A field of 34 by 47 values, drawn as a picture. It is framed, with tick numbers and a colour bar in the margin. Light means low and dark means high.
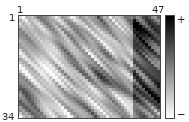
The grain runs diagonally down to the right. A vertical seam about 80% of the way across splits the table, and the right part is higher. The ninth with the highest average is the top right. Overall the values sit about 40% of the way up the scale. The ninth with the lowest average is the middle left.
